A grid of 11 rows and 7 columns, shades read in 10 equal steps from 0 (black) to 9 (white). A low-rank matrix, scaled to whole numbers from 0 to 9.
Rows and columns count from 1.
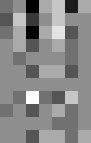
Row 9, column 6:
4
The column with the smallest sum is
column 3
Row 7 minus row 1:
1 0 5 -1 -2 4 -1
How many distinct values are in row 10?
2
